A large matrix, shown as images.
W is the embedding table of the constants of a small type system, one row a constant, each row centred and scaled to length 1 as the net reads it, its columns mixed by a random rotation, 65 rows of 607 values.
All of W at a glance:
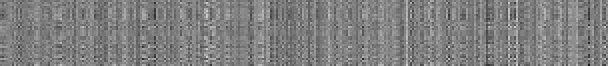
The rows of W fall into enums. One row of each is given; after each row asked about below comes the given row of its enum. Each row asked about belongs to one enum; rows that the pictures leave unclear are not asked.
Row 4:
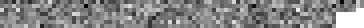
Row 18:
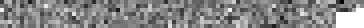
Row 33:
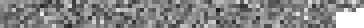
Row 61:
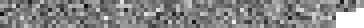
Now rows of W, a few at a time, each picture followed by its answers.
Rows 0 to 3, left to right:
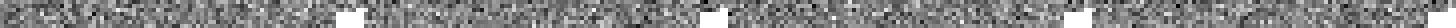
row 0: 33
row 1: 18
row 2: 61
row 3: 4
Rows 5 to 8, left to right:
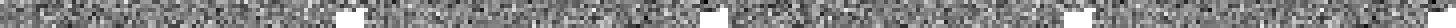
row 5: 33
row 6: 18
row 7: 33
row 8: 18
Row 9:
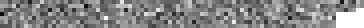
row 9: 61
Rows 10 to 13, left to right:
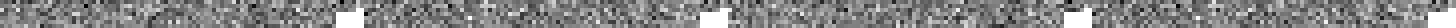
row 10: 4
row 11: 61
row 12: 18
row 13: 61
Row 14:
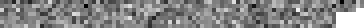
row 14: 4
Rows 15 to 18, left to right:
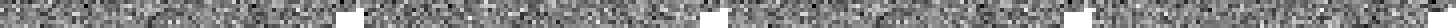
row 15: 4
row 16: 61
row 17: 4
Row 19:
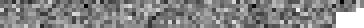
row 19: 4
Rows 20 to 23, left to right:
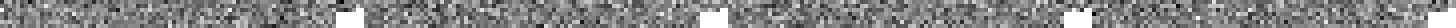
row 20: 18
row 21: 33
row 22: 33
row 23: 61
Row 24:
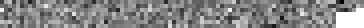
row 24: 18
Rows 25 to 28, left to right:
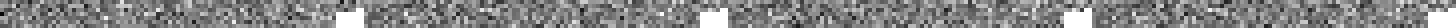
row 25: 61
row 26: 33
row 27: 33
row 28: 33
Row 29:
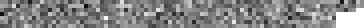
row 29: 61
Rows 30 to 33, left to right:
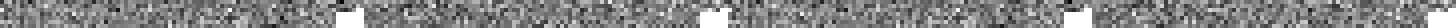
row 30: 18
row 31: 33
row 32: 18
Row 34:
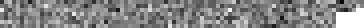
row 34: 18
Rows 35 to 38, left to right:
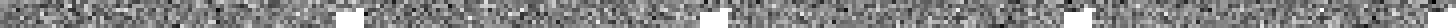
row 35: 33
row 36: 61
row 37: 18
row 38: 18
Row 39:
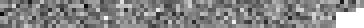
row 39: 61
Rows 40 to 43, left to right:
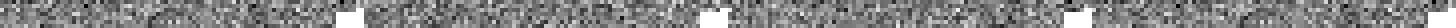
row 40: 4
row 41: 33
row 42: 18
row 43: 4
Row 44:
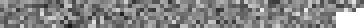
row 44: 33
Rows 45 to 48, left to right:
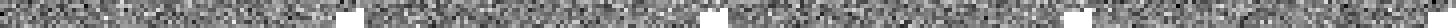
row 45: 61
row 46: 33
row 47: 33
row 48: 4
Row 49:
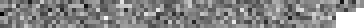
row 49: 61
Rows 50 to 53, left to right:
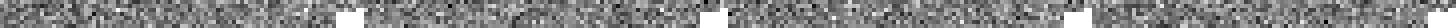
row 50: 33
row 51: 4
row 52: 61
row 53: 33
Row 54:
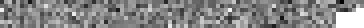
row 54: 18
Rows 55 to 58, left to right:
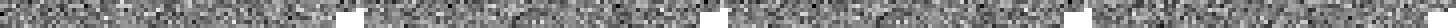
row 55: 61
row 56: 4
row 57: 4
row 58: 33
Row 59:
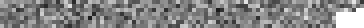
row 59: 33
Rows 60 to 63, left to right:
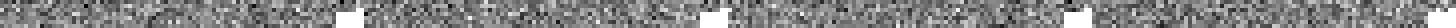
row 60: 4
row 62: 18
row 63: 33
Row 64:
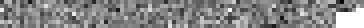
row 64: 18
